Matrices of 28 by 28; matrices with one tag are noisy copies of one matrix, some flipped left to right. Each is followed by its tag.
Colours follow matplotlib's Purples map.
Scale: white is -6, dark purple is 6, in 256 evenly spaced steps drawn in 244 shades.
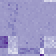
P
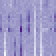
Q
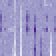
Q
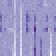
Q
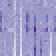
Q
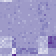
P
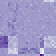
P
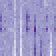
Q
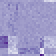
P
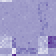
P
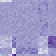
P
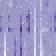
Q
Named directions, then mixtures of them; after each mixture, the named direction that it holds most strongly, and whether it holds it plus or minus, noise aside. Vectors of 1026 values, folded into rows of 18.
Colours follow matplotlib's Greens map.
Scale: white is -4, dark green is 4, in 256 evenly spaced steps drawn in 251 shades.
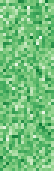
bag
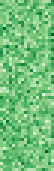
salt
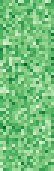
salt, plus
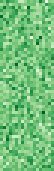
bag, minus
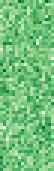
bag, plus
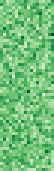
salt, plus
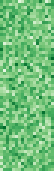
bag, minus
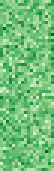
salt, plus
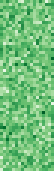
bag, minus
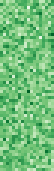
salt, plus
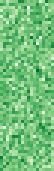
bag, plus
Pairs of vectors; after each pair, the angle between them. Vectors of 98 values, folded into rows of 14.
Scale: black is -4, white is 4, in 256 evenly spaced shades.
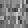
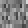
partly opposed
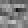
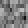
partly opposed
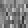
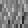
partly aligned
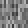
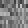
orthogonal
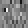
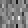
orthogonal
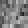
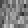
nearly parallel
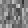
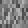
nearly opposite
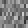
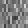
partly opposed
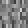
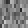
partly opposed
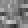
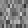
orthogonal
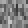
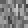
nearly opposite
